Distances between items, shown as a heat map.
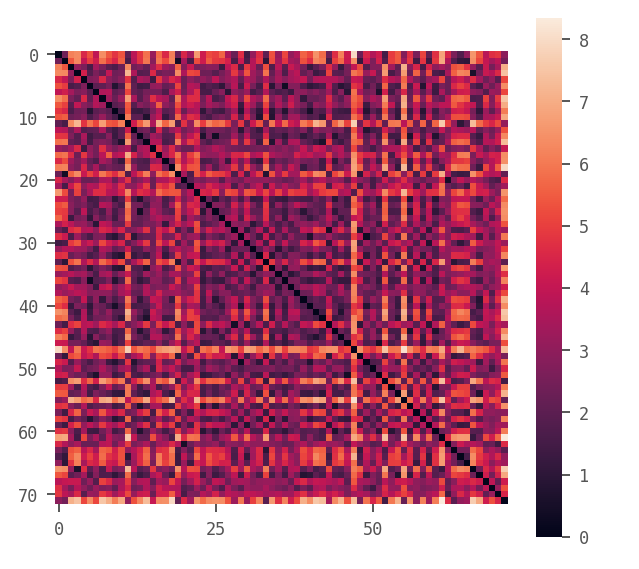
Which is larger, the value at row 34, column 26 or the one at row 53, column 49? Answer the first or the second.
the second
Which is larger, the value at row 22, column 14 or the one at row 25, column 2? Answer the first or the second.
the first
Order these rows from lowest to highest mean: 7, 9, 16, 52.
9, 7, 16, 52
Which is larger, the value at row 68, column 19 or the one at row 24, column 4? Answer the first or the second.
the first
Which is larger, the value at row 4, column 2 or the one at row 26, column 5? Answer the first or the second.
the first
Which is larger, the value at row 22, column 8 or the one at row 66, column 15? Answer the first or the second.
the second
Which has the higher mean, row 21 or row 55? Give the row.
55
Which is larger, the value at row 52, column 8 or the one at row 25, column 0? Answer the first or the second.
the first
